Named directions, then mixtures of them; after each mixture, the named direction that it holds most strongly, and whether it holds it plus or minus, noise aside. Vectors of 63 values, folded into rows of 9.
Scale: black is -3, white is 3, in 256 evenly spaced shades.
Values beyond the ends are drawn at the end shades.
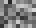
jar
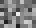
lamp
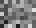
jar, plus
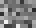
lamp, minus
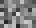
lamp, plus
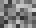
jar, plus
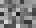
lamp, minus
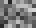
jar, plus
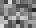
jar, minus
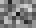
lamp, minus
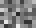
lamp, minus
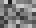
jar, plus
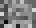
lamp, plus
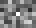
lamp, plus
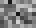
jar, plus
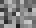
lamp, plus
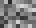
jar, plus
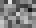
jar, minus
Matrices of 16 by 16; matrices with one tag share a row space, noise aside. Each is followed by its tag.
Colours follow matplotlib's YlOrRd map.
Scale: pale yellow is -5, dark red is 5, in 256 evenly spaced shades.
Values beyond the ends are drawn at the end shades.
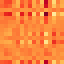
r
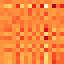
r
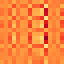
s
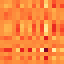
r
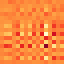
r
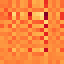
s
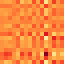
r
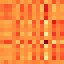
r
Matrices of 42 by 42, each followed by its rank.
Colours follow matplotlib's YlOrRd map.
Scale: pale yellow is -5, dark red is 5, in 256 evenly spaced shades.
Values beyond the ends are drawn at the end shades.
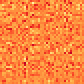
five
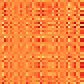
two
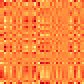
two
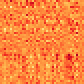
five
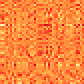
five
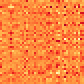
five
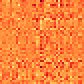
five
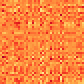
five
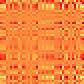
two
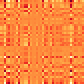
two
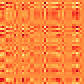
two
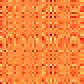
two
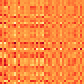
two
